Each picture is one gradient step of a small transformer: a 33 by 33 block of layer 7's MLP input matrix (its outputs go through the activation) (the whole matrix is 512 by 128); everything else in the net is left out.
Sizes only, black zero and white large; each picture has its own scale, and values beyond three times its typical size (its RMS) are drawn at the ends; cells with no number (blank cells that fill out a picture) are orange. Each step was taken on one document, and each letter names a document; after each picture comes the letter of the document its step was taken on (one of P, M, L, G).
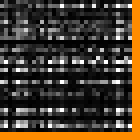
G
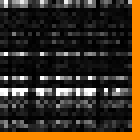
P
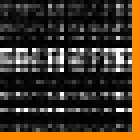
G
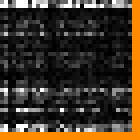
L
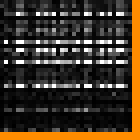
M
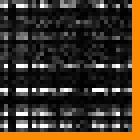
L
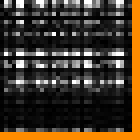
M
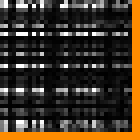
L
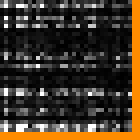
L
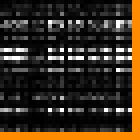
G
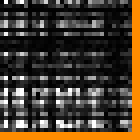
P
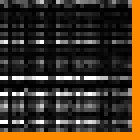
P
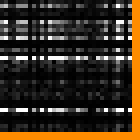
G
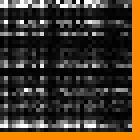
L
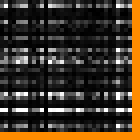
G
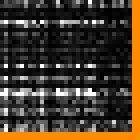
L
